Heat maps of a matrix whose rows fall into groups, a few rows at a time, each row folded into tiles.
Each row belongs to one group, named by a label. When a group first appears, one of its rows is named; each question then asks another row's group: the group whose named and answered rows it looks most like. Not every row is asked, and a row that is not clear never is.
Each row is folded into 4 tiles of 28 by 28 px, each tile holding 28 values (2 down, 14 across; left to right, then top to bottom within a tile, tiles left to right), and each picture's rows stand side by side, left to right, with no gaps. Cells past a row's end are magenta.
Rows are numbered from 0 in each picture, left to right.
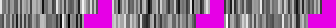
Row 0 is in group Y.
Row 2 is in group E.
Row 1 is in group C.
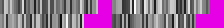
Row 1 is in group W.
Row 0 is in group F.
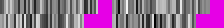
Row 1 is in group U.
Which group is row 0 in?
F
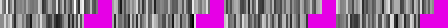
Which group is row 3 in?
U
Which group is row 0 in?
Y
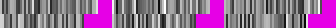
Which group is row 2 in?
Y
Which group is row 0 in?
C
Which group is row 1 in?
U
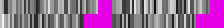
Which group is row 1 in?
W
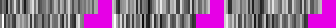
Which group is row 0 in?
E
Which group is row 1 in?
U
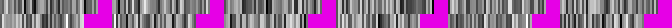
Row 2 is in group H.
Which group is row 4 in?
W
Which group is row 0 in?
F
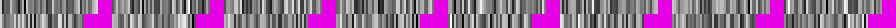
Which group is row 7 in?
W
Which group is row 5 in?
C
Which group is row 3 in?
H
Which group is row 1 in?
H
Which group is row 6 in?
U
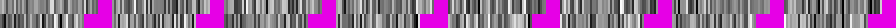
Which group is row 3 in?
Y
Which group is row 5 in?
W
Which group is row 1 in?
F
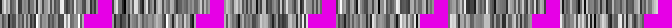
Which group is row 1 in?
W
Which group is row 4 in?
H
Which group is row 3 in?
W
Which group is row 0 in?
W
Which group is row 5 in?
C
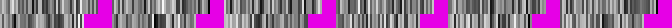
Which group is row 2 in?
C
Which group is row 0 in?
Y
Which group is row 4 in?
H
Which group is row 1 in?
U
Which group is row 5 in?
E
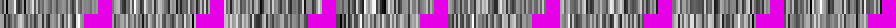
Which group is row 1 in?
W
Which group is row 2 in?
C
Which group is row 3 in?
E
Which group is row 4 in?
E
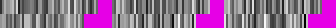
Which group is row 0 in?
H
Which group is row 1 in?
F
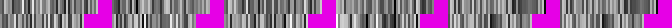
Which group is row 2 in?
F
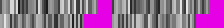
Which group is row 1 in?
H
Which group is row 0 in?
H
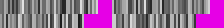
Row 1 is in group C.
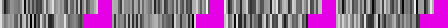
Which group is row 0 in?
U
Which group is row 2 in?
U
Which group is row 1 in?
Y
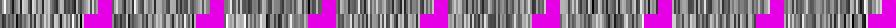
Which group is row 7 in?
F
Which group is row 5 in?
Y
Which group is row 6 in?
C
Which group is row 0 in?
W
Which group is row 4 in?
F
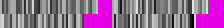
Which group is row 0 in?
C
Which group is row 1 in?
Y
